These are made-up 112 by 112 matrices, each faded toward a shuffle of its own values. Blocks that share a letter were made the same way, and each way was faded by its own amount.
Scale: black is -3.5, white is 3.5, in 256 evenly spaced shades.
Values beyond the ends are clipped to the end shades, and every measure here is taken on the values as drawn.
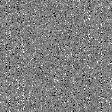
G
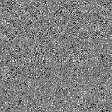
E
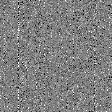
G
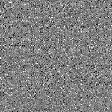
E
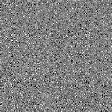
E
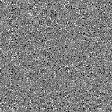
E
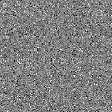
E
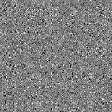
E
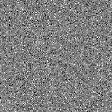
E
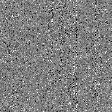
G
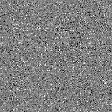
E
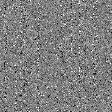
G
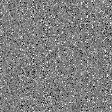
G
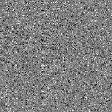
E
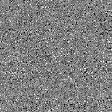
E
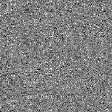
E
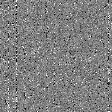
G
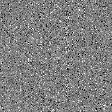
G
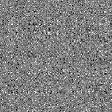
E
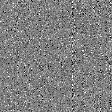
G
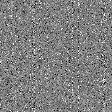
G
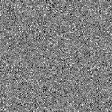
E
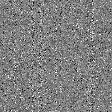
G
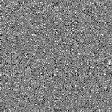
E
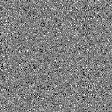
E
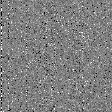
G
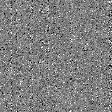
G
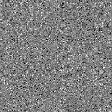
E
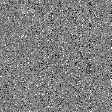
G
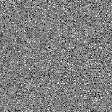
E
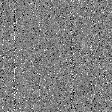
G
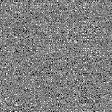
E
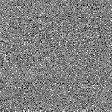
E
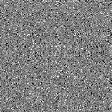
E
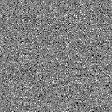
E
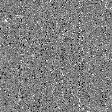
G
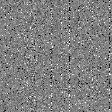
G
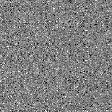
E
